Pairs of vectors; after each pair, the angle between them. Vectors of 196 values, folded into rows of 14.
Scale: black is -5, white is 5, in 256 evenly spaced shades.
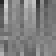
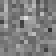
partly aligned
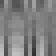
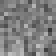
partly aligned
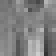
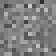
orthogonal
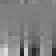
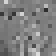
partly opposed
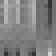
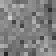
partly aligned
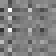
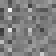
nearly parallel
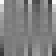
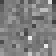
partly opposed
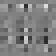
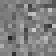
partly opposed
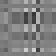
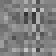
nearly parallel
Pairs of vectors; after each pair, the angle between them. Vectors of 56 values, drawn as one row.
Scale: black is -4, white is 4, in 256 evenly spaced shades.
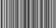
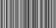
nearly parallel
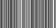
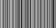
nearly opposite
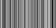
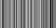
partly aligned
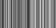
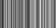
nearly parallel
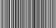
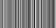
partly aligned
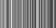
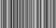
partly opposed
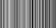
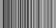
partly opposed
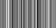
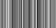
nearly parallel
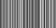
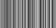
partly opposed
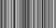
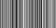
partly opposed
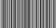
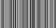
orthogonal
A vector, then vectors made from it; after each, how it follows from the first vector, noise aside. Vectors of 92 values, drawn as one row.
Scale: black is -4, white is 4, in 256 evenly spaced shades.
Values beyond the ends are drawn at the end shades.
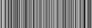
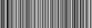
reversed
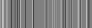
partly zeroed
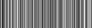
negated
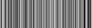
copied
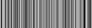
copied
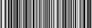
scaled up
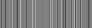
partly zeroed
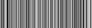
reversed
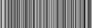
copied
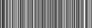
negated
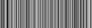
reversed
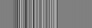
partly zeroed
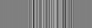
partly zeroed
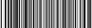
scaled up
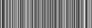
negated
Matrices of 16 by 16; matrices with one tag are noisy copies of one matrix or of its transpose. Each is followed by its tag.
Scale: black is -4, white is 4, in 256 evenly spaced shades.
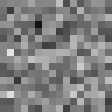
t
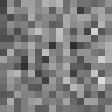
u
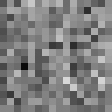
u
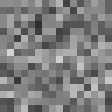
t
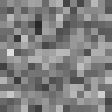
t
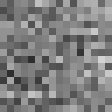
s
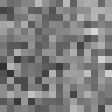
s
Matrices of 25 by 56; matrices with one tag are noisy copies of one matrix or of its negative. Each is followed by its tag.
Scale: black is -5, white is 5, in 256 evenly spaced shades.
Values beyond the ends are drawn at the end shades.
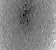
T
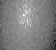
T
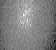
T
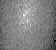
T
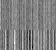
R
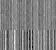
R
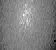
T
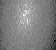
T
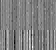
R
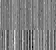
R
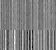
R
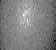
T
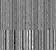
R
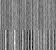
R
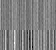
R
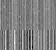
R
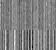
R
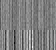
R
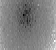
T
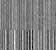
R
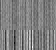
R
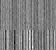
R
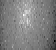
T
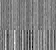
R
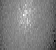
T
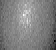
T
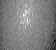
T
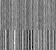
R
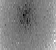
T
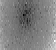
T
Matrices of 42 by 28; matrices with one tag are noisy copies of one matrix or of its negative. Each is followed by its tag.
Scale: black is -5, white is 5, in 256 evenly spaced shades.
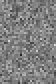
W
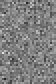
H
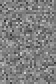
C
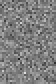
C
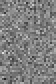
H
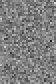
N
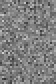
H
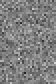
C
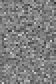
N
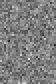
W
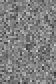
W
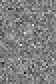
C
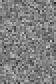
N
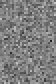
N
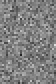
W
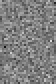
N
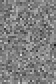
W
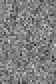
W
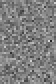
N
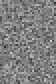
N
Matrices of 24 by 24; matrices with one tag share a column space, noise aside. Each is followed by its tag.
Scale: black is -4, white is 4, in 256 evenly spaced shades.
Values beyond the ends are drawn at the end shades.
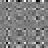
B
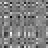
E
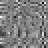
E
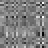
E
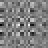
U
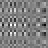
U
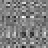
E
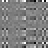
B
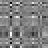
E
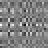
U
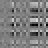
U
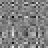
E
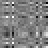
E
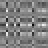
U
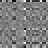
B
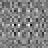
U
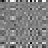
B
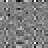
B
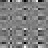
B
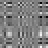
E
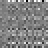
B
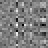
U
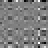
B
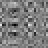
U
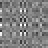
U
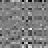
B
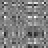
E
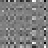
B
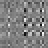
U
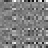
B
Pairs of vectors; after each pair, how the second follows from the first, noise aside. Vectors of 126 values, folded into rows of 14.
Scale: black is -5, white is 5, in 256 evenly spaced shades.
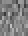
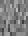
reversed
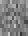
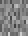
sign-scrambled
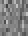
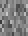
shuffled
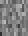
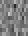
shuffled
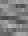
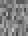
shuffled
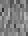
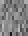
shuffled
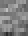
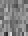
sign-scrambled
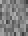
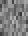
reversed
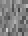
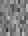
sign-scrambled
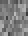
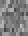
wrapped around
